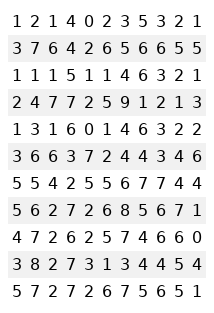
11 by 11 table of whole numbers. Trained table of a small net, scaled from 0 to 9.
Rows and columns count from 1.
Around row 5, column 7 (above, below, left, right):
9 4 1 6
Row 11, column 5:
2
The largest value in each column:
5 8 7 7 7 6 9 7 7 7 6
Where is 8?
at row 8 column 7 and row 10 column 2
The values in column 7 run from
3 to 9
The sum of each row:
24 55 26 43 29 48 54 55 49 44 53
